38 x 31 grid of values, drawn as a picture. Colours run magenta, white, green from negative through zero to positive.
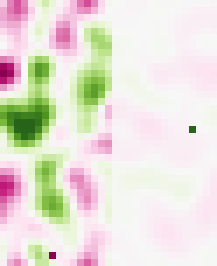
Two lone cells stand out: one far higher and one far lower than their neighbours. The ninth with the highest average is the middle left. The right part is calmer, past a seam about 50% of the way across. No overall slope runs across the table.
